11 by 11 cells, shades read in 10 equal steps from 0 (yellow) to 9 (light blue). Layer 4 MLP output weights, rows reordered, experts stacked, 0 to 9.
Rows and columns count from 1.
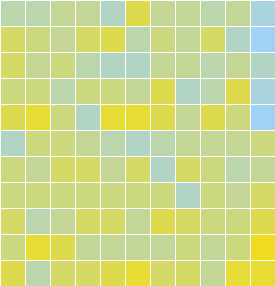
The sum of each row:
60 51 60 52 38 58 48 47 40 40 30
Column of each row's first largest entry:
11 11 5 11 11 1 7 8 2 4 2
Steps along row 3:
up down up up same down same up down up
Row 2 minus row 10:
-1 3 3 -2 -3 1 -1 1 -2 3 9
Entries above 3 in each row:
10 7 10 9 5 11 7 10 5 8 2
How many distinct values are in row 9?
5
